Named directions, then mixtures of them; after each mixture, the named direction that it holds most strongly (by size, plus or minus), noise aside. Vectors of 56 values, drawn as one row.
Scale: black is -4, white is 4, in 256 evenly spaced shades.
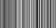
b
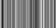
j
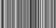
j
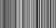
b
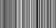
b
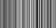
b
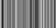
j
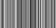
b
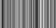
j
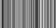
j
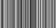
b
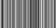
j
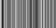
j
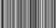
j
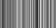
b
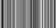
j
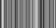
j
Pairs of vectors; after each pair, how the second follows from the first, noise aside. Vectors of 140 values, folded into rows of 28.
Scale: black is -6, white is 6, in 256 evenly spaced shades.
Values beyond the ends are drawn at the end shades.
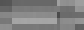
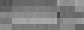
copied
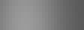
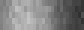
scaled up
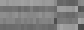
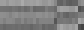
copied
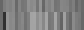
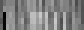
scaled up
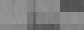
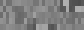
sign-scrambled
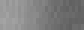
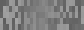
sign-scrambled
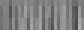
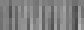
copied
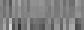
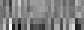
scaled up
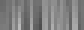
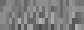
sign-scrambled
